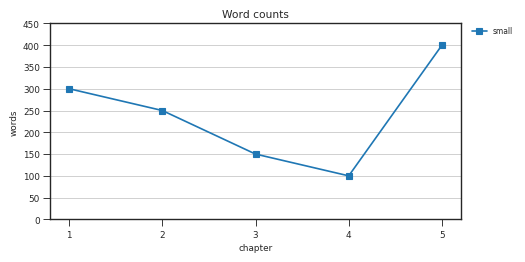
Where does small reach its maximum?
5
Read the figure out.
Title: Word counts
x-axis: chapter, ticks 1 2 3 4 5
y-axis: words, ticks 0 50 100 150 200 250 300 350 400 450
Legend: small
Values:
small: 300 250 150 100 400
